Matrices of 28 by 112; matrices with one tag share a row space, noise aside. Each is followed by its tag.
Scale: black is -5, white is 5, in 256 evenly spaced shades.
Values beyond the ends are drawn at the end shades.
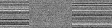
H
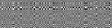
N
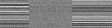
H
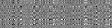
N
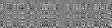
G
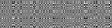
N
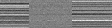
H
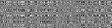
G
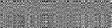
G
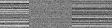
H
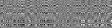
G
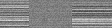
H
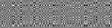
N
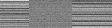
H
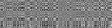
G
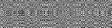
G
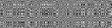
G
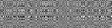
G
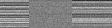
H
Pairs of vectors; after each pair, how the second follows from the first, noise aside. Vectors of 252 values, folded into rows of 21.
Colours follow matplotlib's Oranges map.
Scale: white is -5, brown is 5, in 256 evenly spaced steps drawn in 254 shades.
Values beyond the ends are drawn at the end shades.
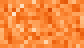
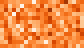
scaled up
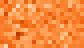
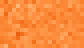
shrunk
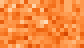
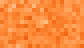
shrunk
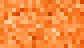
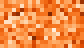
scaled up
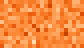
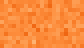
shrunk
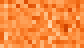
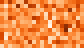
scaled up
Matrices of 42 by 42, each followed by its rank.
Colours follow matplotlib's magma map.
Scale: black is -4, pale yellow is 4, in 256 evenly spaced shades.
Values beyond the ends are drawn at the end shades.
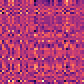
three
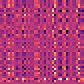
two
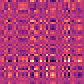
two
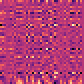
three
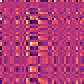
two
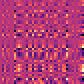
two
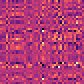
three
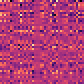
three
